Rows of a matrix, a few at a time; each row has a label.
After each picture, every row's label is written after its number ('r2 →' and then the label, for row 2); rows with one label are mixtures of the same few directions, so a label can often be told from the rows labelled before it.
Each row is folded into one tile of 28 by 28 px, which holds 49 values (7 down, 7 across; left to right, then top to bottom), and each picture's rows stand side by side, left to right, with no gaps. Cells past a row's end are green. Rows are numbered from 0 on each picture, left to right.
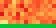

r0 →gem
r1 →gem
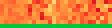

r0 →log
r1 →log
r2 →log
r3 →log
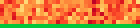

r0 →log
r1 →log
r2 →gem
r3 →log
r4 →gem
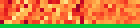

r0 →gem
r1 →log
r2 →log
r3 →gem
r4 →log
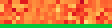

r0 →log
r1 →log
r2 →log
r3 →gem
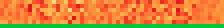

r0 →gem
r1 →log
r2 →log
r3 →log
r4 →gem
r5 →log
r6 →log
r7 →log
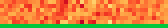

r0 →gem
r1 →log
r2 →gem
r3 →gem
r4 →log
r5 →log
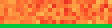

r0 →log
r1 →gem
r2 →log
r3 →gem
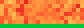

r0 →log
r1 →gem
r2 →gem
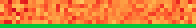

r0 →log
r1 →log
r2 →log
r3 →gem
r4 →gem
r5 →gem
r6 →log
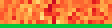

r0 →log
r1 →log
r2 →gem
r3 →log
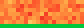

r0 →log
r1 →gem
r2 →log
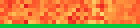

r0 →gem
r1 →gem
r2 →gem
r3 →log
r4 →log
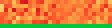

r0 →log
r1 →log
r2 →gem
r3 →gem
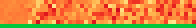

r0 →gem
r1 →gem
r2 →gem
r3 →gem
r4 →log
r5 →log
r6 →gem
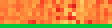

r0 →log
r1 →gem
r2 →log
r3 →gem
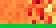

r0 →gem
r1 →log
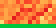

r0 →gem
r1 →gem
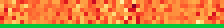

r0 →log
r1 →gem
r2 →log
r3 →log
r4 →log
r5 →log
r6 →log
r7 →gem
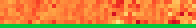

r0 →log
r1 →gem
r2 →log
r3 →gem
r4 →gem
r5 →gem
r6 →gem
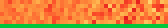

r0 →log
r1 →log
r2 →log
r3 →gem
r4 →gem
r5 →log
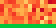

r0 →log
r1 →log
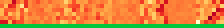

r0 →gem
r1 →log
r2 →log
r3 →log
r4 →log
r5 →log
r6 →gem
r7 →gem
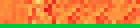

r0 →gem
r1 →log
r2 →gem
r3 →gem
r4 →gem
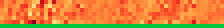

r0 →log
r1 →gem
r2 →gem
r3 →gem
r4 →log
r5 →gem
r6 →gem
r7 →gem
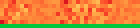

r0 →gem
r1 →log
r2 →log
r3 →log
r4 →log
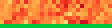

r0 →gem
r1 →gem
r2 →gem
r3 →gem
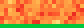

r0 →log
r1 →gem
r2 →gem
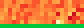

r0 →log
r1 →gem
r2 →gem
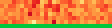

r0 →gem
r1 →gem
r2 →log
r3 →log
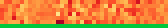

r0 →log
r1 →gem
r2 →gem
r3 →gem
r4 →log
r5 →log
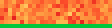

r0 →log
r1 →gem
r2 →gem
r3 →log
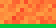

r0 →gem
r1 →gem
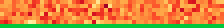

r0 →gem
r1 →gem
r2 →log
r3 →gem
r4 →log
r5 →log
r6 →log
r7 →log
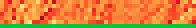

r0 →log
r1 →gem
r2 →gem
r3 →log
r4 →log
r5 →gem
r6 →gem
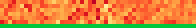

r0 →gem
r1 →log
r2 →gem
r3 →log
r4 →gem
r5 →gem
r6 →gem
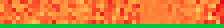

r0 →log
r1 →gem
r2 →log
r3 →log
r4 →log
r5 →log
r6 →log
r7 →log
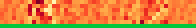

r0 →log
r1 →log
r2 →log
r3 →log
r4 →log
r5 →gem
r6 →log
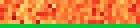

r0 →log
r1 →gem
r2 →log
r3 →log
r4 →log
